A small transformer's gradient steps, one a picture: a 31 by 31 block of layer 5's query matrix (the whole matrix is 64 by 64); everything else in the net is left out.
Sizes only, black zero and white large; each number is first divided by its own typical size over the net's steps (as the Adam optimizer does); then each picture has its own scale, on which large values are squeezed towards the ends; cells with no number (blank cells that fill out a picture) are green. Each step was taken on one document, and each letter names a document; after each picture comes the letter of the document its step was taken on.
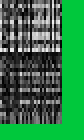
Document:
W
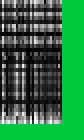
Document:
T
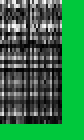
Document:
T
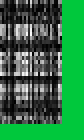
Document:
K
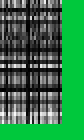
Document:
T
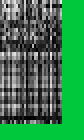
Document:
T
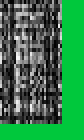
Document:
K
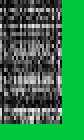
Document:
W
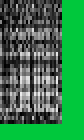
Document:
W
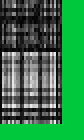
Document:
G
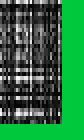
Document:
K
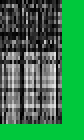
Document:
G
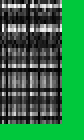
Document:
T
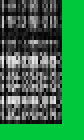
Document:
G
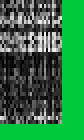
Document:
W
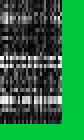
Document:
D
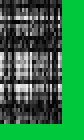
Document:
K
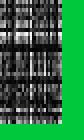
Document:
K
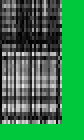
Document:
G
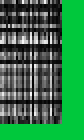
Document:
T
